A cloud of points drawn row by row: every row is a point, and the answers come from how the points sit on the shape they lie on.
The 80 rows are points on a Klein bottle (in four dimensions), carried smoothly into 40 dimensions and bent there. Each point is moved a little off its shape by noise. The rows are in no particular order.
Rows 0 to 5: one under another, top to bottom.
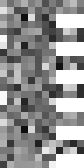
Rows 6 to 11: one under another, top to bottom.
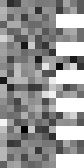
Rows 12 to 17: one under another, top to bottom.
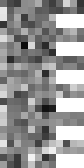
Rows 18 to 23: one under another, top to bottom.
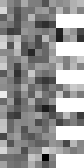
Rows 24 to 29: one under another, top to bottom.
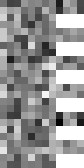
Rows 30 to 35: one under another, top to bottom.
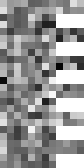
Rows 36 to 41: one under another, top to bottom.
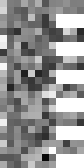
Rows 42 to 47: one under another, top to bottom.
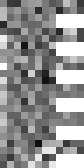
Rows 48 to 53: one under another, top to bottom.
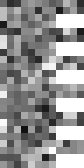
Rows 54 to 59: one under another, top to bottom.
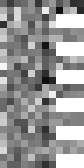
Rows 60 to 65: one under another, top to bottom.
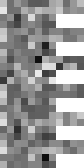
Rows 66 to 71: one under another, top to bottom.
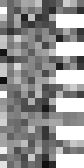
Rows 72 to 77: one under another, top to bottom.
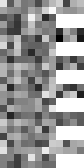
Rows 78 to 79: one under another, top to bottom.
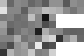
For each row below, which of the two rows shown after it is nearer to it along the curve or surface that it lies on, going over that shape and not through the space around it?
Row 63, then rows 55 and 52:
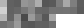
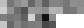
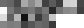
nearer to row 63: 55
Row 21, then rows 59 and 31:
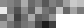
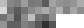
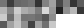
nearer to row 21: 59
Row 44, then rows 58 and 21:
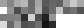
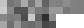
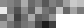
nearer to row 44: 21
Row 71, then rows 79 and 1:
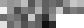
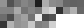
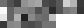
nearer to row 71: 1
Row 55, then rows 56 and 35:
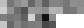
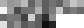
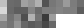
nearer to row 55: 35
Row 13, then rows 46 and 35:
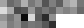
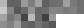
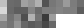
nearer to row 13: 46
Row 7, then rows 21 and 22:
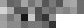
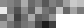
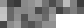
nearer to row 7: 22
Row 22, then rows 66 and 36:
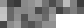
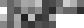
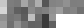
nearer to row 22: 36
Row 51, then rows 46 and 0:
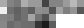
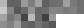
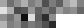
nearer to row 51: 46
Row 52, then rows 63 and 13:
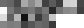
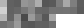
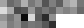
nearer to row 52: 13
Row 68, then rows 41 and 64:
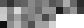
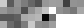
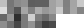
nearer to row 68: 41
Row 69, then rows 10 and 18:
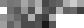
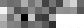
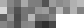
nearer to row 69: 18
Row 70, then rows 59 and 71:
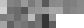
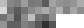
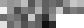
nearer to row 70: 59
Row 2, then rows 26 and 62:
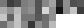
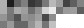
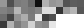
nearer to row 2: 26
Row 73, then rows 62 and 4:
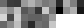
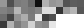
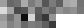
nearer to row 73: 4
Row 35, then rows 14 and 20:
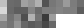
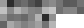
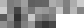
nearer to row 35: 20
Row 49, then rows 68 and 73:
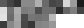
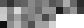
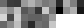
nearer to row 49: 73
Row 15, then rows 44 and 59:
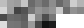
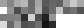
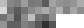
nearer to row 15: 44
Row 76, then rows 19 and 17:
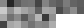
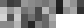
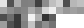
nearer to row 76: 19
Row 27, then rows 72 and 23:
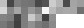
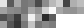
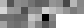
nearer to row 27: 23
